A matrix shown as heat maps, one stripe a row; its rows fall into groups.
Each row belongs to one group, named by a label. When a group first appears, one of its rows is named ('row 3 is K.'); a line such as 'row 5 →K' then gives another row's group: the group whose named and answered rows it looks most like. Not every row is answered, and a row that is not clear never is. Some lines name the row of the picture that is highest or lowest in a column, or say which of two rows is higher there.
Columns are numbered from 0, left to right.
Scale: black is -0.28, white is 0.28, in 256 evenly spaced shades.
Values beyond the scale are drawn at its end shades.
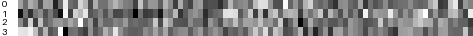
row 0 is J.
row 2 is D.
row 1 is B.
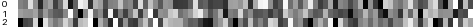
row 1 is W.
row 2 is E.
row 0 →J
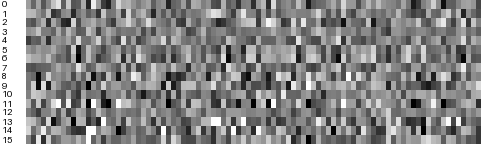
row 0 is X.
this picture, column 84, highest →13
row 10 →B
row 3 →J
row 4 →E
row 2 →J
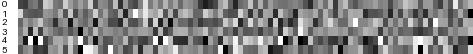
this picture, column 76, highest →4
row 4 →D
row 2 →B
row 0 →E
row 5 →W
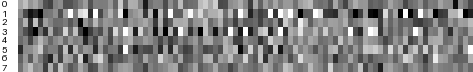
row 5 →B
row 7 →J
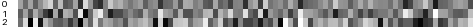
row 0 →X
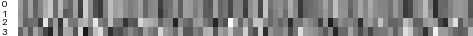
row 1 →X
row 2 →J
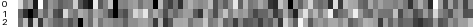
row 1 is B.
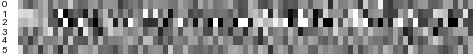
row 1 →B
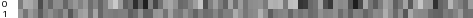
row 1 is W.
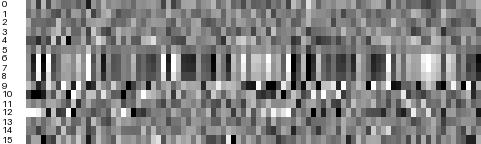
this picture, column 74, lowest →9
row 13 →X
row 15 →W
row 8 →D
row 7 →D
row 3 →X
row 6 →D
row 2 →W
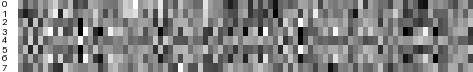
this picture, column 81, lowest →0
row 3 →X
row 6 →X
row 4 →D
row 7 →J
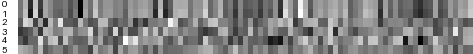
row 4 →B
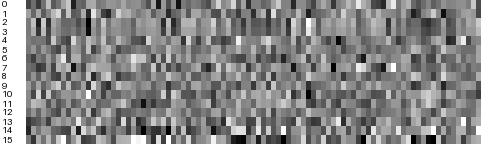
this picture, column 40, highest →13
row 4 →J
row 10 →D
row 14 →B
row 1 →X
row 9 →X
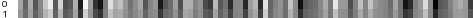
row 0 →X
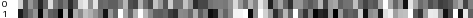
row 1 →J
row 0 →W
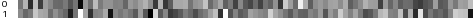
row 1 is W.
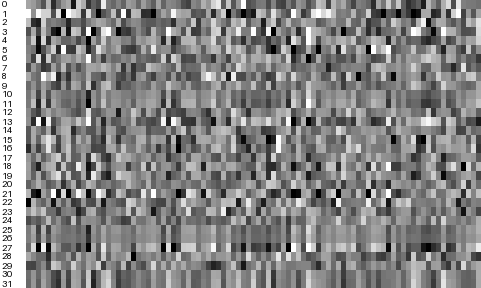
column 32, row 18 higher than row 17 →Yes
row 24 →B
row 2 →W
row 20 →J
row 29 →E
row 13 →D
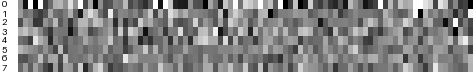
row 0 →D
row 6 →B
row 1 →W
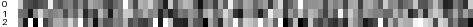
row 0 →W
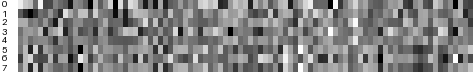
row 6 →J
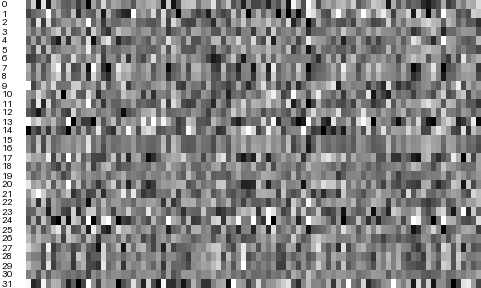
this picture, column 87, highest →23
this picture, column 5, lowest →24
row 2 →D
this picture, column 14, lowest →27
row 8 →X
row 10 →J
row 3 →X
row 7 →X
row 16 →D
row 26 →J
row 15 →D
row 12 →B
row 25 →X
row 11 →D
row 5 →D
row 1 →B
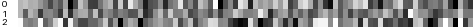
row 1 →W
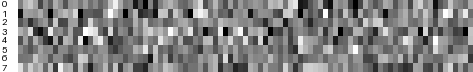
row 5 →B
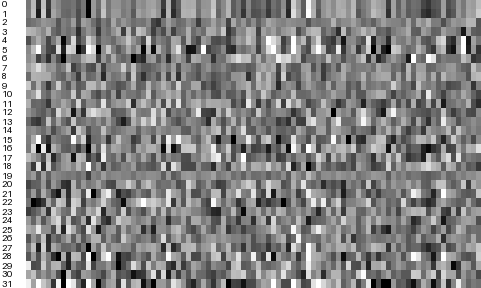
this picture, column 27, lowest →16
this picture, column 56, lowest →18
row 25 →J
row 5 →J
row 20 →J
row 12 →W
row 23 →E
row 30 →B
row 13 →B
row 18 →D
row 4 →J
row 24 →X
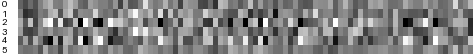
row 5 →J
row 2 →X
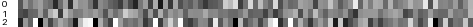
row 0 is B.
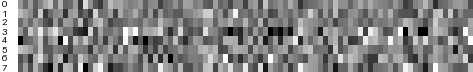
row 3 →B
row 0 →X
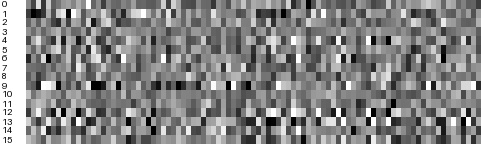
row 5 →X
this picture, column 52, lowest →6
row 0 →D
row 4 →J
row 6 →E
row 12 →J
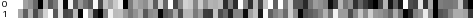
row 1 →X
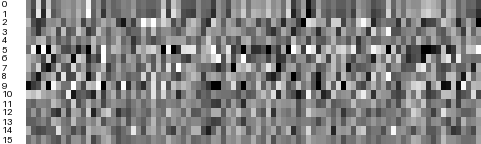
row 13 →E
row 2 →B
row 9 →E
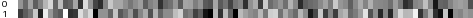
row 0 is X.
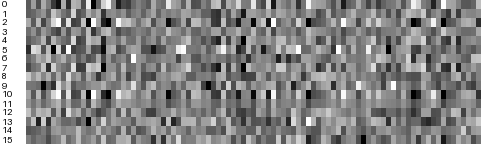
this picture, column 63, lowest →0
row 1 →E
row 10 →X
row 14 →E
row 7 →E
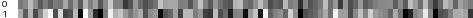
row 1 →X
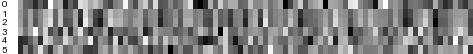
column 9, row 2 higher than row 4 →No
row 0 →W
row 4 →E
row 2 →X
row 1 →X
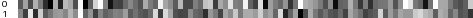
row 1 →D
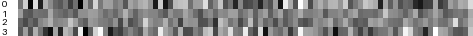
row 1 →W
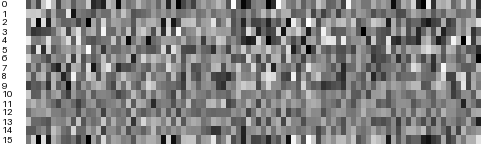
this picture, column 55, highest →9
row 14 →E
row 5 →D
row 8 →J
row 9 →J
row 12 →B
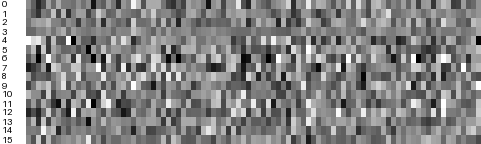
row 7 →E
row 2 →B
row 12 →B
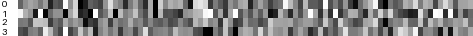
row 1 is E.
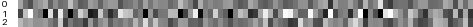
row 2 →B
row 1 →J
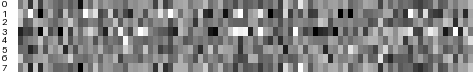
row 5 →W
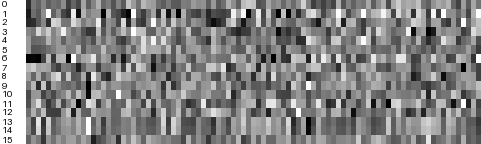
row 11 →J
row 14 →D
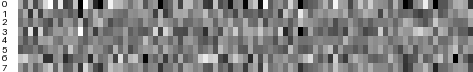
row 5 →E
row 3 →D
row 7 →X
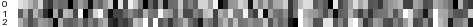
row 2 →B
